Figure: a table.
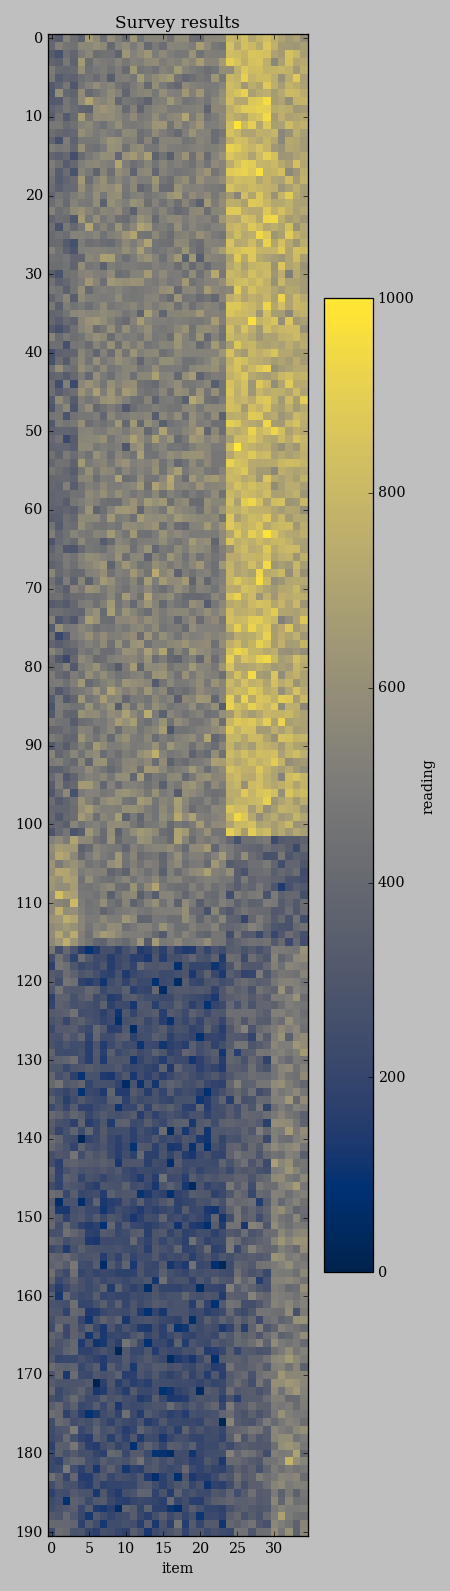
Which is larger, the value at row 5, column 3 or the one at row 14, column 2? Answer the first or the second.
the second
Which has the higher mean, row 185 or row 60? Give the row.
60
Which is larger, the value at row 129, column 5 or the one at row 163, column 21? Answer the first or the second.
the second
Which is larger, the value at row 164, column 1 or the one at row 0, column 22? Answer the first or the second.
the second
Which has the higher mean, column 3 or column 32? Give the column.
32
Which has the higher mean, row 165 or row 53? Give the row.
53
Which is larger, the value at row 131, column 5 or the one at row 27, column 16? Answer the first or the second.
the second
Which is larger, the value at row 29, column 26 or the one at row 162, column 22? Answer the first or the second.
the first
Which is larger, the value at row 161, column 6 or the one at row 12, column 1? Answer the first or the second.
the second
